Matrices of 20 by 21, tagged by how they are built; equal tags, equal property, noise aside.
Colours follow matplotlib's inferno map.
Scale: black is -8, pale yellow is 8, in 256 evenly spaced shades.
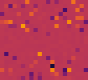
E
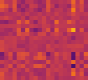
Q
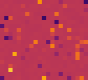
E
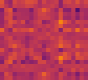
Q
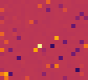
E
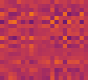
Q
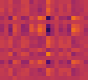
Q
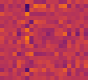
Q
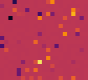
E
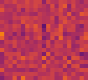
Q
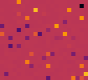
E
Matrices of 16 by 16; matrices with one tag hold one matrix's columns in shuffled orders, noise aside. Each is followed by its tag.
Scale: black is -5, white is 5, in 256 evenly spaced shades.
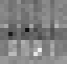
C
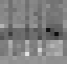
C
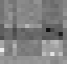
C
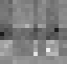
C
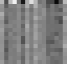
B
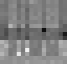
C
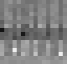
C
